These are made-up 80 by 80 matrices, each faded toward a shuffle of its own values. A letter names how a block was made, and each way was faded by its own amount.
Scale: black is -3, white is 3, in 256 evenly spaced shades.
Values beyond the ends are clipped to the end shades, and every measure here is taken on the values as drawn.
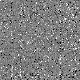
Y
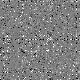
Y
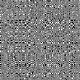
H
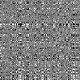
H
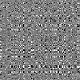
H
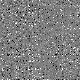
Y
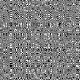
H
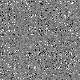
Y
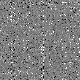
Y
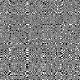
H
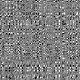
H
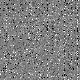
Y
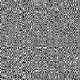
H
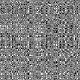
H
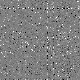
Y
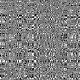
H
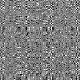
H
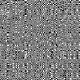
H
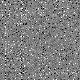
Y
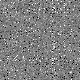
Y
